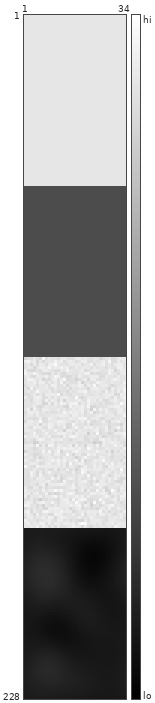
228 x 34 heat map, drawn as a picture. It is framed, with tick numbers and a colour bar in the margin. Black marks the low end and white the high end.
The table splits into 4 rows of 1 panel. Panel 1,1: very high, flat. Panel 2,1: low, flat. Panel 3,1: very high, fine-grained, faint in contrast. Panel 4,1: very low, smooth, faint in contrast.
